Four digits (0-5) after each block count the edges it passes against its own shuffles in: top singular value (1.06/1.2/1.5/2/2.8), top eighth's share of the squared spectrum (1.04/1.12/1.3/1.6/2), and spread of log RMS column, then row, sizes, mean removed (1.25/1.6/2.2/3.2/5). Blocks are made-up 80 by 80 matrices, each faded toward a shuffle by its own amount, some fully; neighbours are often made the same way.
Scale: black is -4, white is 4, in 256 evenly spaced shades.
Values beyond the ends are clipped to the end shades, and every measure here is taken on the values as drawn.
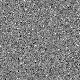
2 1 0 0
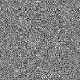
4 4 2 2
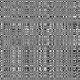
5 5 4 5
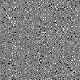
4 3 2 2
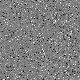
2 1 0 0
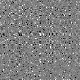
4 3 2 2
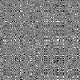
5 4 3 3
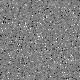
1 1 0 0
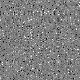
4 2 1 1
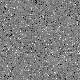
2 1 0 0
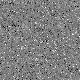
2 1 0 0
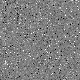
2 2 0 0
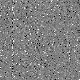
3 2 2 0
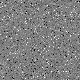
1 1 0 0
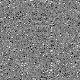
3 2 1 1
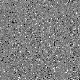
3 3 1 1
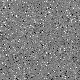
0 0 0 0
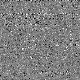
1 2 0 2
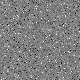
0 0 0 0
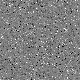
2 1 0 0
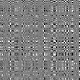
5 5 4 4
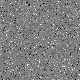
0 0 0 0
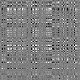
5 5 4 4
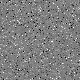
0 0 0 0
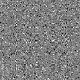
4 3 2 2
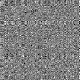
4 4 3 2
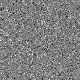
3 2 0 0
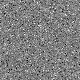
0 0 0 0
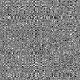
4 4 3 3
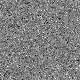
0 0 0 0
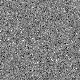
0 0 0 0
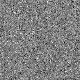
0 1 1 0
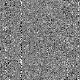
2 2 3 0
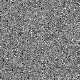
0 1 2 0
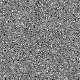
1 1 1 0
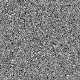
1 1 2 0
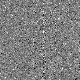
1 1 2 0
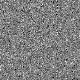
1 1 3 0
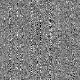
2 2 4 0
